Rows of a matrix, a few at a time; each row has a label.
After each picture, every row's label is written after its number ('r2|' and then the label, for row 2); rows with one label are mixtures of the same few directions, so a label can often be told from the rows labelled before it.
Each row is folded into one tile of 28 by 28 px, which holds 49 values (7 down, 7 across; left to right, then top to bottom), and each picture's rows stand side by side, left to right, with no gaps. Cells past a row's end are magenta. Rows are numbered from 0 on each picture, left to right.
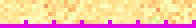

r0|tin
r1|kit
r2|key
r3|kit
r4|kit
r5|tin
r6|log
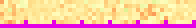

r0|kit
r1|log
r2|kit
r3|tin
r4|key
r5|kit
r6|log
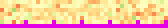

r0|key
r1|log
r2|log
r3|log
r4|tin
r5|kit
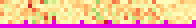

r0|kit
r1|log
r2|kit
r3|key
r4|tin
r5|key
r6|kit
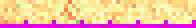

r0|kit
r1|tin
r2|key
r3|log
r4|log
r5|key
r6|tin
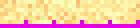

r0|log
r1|tin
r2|tin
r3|tin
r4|log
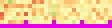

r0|log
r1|log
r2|tin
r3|key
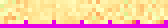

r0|log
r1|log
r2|tin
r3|key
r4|key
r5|key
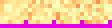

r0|kit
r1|log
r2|log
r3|kit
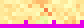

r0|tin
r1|tin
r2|tin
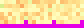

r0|log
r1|log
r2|log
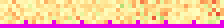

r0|key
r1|log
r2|tin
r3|key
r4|tin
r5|tin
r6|key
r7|tin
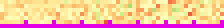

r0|log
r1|tin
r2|log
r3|key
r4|key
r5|key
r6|kit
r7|log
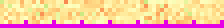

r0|tin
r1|key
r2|log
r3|tin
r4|log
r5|log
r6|tin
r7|log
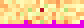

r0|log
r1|key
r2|kit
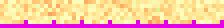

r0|key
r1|tin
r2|log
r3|kit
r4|tin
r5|tin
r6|key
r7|kit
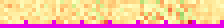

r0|tin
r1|key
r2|kit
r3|key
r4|kit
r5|tin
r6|key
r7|kit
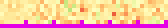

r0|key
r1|key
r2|key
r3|key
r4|kit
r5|tin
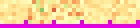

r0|kit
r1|key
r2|tin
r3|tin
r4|log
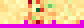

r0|log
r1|kit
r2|key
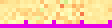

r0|tin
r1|key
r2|log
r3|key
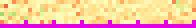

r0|kit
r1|key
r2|kit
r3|tin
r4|log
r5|tin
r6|key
